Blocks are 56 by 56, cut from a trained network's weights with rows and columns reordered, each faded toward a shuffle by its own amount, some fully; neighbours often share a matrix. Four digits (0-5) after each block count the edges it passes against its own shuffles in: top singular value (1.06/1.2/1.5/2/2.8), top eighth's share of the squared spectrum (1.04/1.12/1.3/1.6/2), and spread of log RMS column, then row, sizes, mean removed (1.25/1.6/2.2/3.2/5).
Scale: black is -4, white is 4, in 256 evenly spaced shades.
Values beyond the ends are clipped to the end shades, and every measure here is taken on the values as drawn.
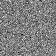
0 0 0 0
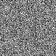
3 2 0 0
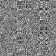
4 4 2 2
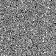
0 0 0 0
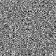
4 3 0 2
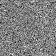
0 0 0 0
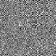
4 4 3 2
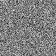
0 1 0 0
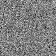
0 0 0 0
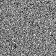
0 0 0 0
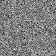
0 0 0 0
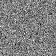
0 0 0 0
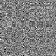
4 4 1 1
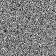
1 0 0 0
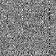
3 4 2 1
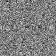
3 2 0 1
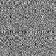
4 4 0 2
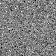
1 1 0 0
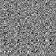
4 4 2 2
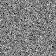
1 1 0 0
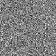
3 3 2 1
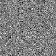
3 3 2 1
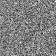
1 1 0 0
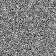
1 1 0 0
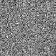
3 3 0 1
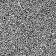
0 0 0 0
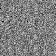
3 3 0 1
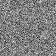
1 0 0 0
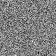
1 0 0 0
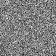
1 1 0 0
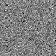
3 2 1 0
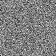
0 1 0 0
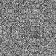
3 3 0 1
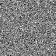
1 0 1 0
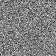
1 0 0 0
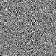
3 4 2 2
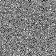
2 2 0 1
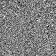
1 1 0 0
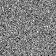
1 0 0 0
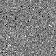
2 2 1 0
